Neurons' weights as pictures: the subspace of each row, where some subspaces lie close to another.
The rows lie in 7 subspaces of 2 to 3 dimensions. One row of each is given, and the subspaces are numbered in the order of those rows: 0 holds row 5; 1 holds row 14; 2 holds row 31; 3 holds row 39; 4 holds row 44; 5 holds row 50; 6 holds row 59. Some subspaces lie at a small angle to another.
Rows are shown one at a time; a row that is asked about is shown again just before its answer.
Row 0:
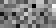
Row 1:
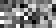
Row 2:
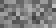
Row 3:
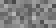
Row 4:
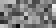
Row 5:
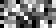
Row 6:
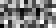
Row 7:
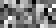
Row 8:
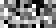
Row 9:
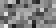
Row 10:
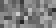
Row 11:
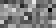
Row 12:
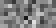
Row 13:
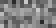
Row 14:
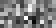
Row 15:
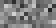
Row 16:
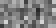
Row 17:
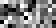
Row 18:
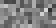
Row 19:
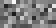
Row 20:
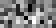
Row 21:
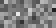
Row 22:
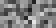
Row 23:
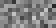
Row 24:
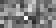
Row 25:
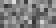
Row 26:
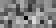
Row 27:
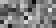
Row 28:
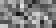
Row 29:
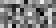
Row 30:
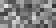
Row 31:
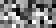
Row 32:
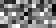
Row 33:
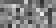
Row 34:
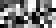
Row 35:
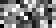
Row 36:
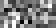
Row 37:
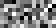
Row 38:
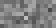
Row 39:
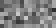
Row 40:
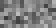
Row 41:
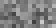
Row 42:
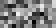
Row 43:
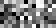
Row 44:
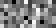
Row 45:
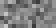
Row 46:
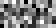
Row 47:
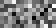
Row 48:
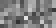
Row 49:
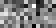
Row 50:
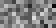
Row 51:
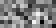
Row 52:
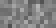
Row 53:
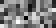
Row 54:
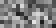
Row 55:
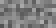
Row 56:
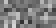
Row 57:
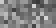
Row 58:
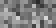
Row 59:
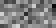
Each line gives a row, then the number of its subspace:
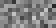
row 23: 5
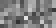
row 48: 5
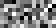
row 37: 5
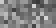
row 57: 6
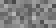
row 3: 3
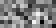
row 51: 2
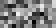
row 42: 6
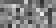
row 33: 0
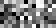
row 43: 2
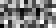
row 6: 4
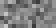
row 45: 6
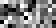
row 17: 0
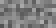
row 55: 4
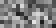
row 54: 2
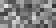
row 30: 3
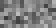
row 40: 3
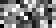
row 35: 0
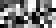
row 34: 5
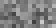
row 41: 2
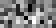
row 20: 1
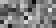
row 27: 0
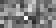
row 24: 1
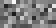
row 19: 1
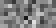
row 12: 4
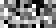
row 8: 2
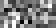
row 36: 3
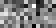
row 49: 2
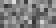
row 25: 4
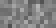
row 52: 0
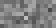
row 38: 1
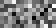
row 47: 5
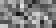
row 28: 2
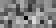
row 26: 1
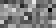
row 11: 0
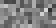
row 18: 0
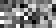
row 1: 6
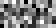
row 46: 4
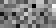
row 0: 6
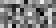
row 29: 0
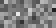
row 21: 3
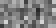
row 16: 4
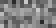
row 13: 4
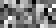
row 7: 0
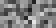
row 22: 4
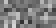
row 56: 3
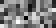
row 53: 5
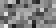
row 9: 6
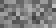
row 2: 3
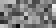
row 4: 6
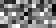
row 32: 6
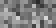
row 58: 2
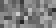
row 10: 3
